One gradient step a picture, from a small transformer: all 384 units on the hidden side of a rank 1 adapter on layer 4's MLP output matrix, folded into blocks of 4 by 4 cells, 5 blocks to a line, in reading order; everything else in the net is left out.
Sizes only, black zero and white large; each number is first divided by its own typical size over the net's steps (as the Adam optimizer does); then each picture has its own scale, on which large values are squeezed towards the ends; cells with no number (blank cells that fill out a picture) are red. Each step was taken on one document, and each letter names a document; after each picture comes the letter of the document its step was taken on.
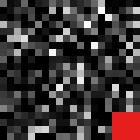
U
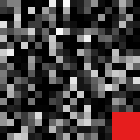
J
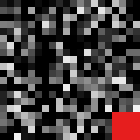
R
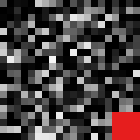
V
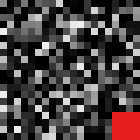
V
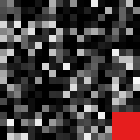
J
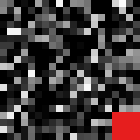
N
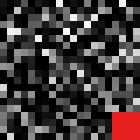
U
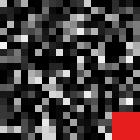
V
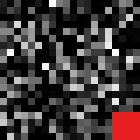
J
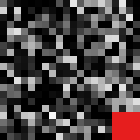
R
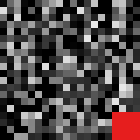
R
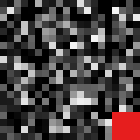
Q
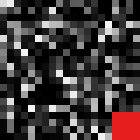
Q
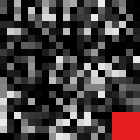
R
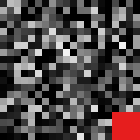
Q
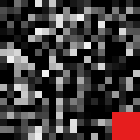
V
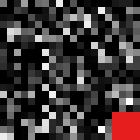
U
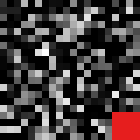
V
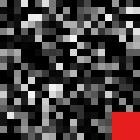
V
